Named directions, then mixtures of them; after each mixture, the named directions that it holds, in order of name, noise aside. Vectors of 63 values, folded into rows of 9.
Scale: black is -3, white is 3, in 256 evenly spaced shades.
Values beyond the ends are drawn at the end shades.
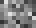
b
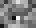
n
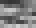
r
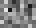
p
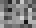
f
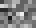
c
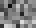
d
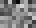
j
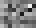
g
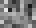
p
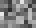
d, f, n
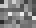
b, c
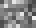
b, c, n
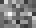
b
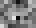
n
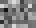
c, g, p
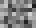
b, f, g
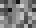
c, f, j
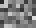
b, c, d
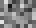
d, g, p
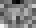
j, n, r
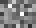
d, g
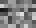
c, j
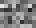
c, g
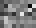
g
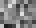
d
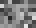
c, j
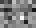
c, f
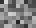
b, d, p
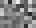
j
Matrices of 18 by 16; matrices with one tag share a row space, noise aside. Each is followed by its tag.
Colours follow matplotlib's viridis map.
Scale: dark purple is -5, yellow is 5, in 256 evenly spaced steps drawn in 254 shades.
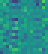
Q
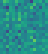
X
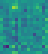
Q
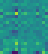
Q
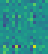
X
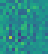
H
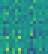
X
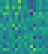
X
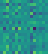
X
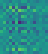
H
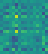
Q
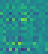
H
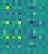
X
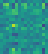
Q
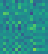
X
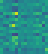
Q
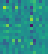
X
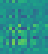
H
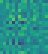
H
